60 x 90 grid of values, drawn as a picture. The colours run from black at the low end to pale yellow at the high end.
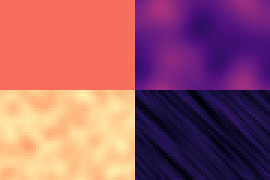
It is made of 2 by 2 panels. Panel 1,1: high, flat. Panel 1,2: low, smooth. Panel 2,1: very high, blotchy, faint in contrast. Panel 2,2: very low, slanting down to the right, faint in contrast.
